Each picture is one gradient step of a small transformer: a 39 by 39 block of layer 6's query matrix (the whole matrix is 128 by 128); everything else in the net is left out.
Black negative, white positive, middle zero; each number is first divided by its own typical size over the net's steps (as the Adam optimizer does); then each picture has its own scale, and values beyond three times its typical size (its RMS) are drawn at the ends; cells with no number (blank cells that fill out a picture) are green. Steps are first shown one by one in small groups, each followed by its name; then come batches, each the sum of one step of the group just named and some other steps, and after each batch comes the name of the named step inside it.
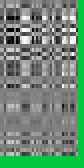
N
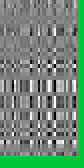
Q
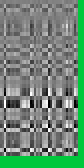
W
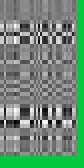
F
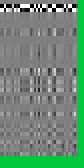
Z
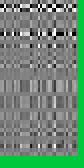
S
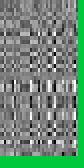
Q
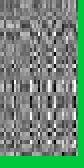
Q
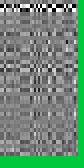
Z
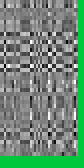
Q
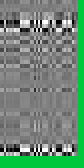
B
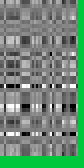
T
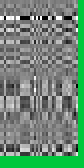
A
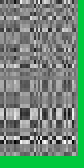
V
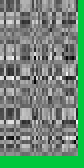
V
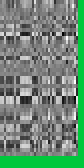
V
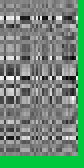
A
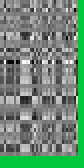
B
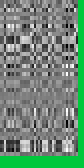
V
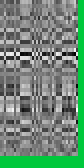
A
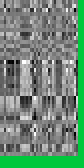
T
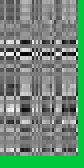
T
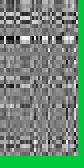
B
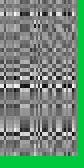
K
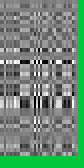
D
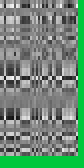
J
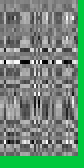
D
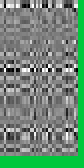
J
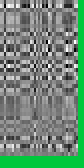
J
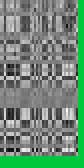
J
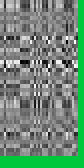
D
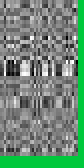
D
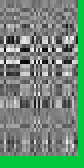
D
